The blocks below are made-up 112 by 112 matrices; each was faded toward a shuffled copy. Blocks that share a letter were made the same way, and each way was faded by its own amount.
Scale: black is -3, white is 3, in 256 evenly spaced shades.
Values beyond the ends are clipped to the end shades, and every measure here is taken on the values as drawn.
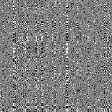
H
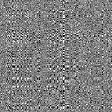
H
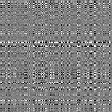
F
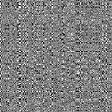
H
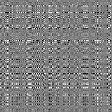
F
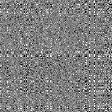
H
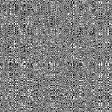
H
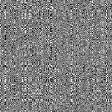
H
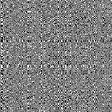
H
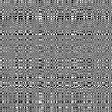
F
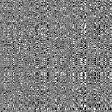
H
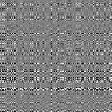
F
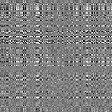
F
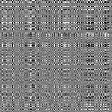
F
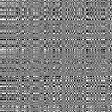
F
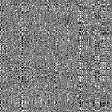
H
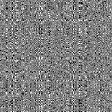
H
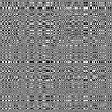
F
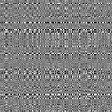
F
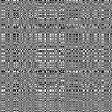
F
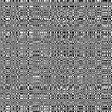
F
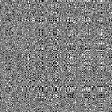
H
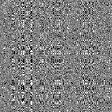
H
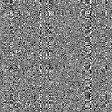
H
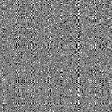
H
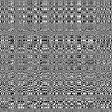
F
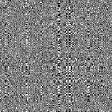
H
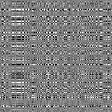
F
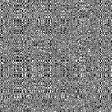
H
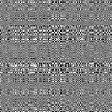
F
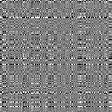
F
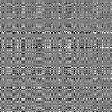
F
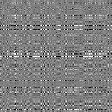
F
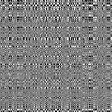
F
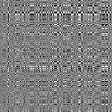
F
